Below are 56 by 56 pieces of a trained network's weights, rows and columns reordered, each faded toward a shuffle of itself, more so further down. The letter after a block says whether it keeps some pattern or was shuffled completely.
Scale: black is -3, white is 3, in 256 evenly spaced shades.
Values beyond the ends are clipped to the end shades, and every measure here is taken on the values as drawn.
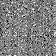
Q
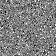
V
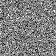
V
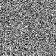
Q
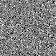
Q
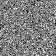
V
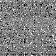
Q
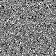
V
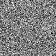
Q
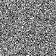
Q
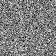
V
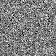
V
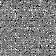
Q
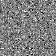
Q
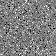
V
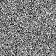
V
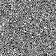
Q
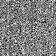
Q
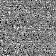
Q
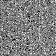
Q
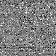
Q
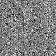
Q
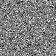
V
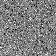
V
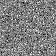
V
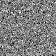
Q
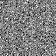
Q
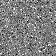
V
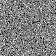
V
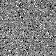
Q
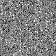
Q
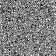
V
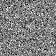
V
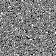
V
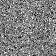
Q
